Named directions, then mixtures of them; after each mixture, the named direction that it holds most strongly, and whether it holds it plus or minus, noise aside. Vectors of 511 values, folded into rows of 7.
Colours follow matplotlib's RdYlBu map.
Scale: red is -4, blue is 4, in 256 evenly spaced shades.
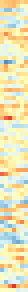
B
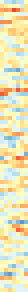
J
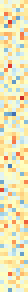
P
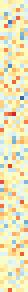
P, minus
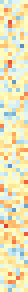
P, plus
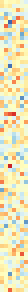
P, minus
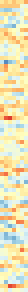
B, plus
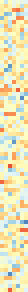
P, minus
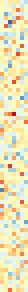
P, minus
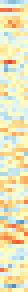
B, minus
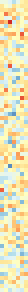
P, plus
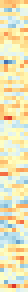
B, plus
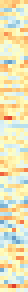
B, plus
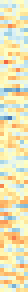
B, minus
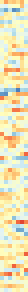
J, minus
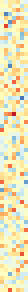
P, minus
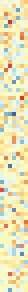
P, plus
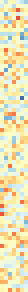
P, minus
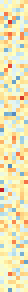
P, plus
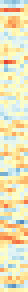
B, minus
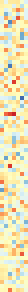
P, minus
